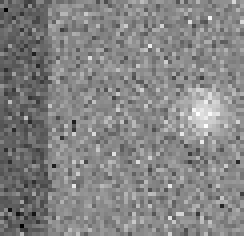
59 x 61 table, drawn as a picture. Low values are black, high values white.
Stripes: none. Ninth with the highest average: middle right. Seam: vertical, 20% of the way across, the right part higher. Bumps: one, in the middle right.
